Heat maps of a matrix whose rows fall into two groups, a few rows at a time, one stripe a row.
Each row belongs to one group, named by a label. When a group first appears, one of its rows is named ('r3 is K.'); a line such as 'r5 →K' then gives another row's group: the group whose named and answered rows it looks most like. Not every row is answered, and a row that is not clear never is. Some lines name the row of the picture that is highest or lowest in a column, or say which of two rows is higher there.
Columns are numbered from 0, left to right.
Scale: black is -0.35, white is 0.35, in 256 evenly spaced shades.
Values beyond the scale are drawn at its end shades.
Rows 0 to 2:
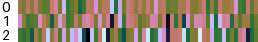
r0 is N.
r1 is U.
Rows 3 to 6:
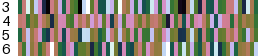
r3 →N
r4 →U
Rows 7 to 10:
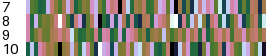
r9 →N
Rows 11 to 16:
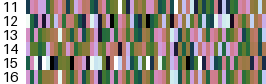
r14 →U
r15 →N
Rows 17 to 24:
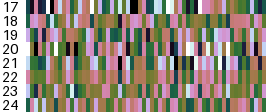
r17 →N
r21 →U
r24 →N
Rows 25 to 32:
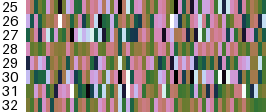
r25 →U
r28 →U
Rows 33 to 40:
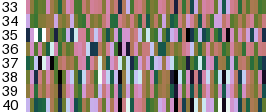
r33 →U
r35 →N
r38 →U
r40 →U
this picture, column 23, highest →37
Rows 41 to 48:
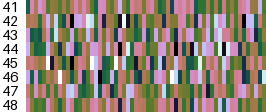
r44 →U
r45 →N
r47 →N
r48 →U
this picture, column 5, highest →45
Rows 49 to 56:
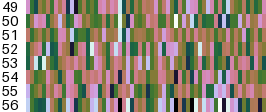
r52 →N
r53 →N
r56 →U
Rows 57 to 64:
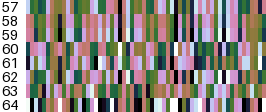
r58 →U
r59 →U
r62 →U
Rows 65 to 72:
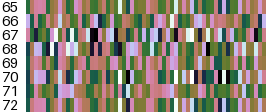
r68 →N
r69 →N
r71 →N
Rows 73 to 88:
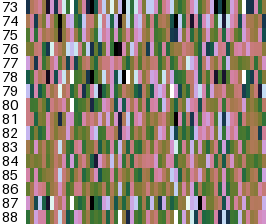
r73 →N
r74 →U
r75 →U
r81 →U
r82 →U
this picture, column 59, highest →79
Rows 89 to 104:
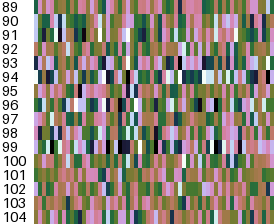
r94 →U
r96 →N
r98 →N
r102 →U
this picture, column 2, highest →96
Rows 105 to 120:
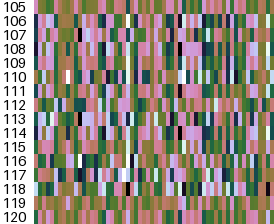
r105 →U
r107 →N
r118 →U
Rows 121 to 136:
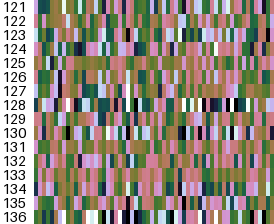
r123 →U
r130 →U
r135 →U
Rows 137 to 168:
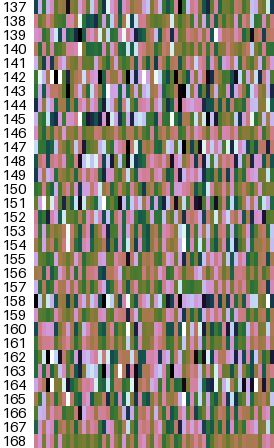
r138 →N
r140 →N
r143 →U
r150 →N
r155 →U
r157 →U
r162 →N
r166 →N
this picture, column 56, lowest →142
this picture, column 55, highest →164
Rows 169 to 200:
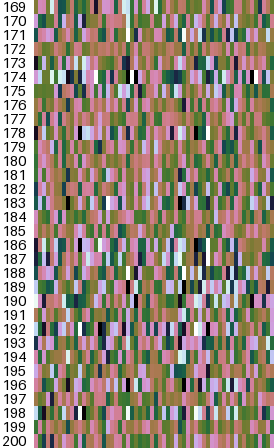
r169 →N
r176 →U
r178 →N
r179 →N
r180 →N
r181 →U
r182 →N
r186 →N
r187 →N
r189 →U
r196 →U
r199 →U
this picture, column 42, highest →189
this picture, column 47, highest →174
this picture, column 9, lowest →174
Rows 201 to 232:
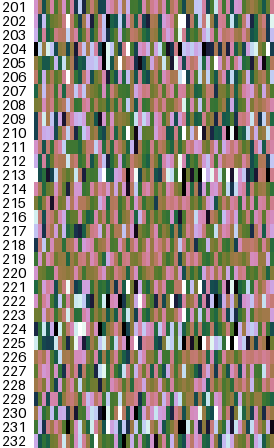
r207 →N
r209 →N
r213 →U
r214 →U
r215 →N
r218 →N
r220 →U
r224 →N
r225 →U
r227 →N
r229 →N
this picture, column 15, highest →232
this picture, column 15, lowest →227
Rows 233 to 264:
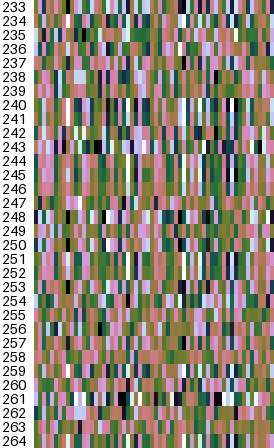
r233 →U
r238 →N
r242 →N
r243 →N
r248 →U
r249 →N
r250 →U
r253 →U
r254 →U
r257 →U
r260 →U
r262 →N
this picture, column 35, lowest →261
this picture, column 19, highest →243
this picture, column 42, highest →243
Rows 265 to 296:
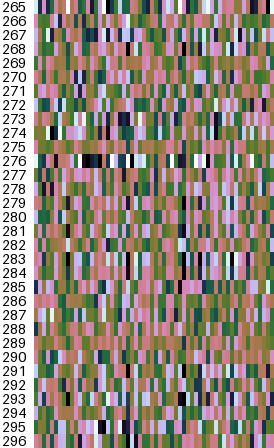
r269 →U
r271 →N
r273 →N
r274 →N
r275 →U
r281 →U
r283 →U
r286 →N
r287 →N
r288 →N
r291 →U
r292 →N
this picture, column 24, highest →296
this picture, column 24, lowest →276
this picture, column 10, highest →273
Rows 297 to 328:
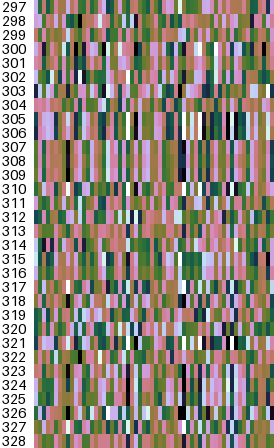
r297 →U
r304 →N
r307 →U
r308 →U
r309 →U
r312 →N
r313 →U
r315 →U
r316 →U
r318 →U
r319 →N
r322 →N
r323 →U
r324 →U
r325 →U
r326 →U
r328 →U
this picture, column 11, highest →302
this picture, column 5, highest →322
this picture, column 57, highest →304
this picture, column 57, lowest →300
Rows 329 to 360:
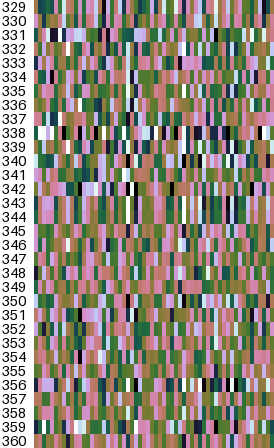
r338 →N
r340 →U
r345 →U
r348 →N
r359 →N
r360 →U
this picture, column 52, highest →331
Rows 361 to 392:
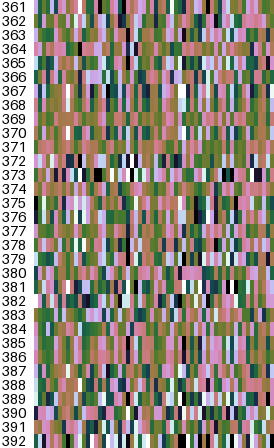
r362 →N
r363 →U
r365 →U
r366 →N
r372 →N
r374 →N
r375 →N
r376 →N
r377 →U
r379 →U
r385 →U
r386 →U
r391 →N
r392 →U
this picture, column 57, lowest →383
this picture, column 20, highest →392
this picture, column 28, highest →392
